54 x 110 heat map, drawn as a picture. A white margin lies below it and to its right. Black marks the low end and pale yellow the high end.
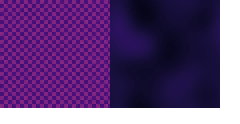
The table splits into one row of 2 panels. Panel 1,1: low, checkered. Panel 1,2: very low, smooth, faint in contrast.
